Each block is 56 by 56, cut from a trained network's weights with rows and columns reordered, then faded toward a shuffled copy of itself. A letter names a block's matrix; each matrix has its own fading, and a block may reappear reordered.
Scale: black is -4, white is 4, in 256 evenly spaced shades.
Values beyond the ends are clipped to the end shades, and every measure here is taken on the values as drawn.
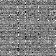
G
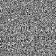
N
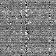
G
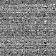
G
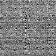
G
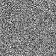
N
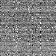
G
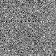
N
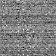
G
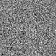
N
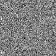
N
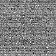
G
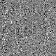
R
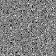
R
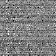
G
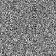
N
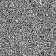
R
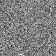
N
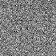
N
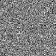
N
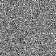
N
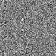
N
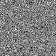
R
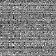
G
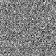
N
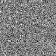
R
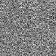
N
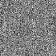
N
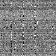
G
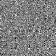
N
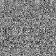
N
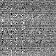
G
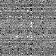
G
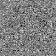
N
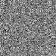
N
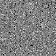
R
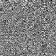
N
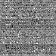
G
